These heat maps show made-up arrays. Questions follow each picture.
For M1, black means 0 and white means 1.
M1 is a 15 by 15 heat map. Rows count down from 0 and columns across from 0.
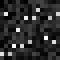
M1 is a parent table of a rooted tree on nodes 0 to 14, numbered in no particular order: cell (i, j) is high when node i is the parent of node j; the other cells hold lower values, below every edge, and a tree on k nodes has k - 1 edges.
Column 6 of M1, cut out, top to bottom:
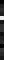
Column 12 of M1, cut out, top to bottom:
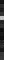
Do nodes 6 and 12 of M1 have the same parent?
yes
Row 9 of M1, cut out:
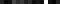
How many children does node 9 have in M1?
1
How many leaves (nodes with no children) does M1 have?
7
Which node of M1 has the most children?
4
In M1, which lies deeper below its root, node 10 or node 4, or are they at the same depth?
node 4
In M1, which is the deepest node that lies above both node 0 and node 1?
13
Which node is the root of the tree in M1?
10
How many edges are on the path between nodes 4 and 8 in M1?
1
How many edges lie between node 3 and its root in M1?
5
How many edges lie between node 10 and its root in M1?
0
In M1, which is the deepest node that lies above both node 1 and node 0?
13
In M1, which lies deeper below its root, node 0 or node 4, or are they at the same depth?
the same depth
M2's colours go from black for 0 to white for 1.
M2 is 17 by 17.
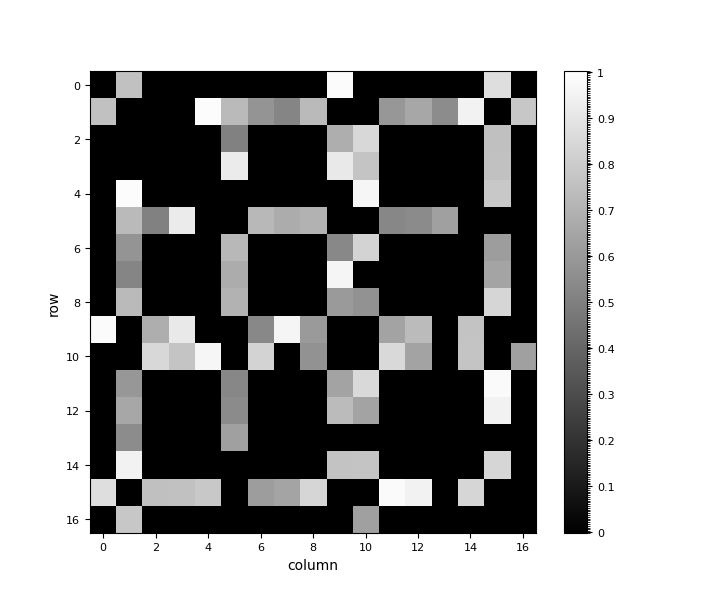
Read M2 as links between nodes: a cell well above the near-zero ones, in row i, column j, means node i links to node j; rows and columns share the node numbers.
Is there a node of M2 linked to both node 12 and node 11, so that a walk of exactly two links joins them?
yes
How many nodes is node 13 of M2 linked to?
2
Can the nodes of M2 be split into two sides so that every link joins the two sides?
no
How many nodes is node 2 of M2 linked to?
4
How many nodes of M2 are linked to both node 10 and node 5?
6
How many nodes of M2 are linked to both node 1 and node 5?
6
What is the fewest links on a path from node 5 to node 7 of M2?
1
